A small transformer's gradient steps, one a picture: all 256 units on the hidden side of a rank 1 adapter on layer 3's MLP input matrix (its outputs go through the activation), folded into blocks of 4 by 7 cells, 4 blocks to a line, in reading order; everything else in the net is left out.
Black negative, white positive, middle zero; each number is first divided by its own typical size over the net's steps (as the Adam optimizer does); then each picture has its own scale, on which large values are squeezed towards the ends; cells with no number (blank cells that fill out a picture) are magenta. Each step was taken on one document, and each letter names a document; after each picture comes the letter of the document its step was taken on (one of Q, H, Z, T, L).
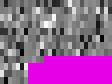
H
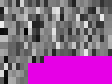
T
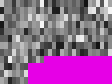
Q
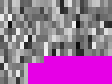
T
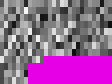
T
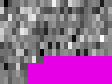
H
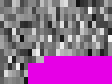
Q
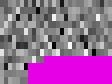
H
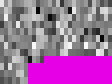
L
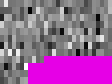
H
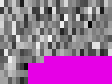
Q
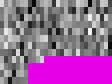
L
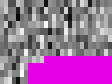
L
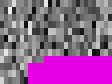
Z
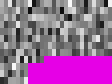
L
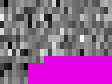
H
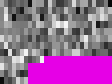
L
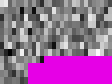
Z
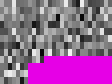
Q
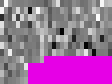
H
